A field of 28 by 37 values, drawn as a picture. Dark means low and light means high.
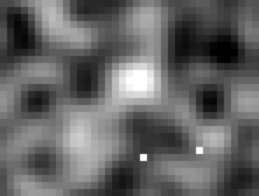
Average level on the scale: 40%. Lone odd cells: 2, each higher than its neighbours. Grain: blotchy. Mirror symmetry: none.
